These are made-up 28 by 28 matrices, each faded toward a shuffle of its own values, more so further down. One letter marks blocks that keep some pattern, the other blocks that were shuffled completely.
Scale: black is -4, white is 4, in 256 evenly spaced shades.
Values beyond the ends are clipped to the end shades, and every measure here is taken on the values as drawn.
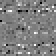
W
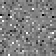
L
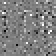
W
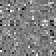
W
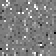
L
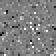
L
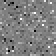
L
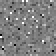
L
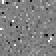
L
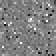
L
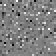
L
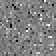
L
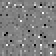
W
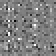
W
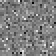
L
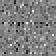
W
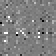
W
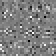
W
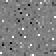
L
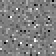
L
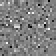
W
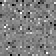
W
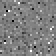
L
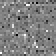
W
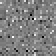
W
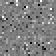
L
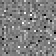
L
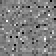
W
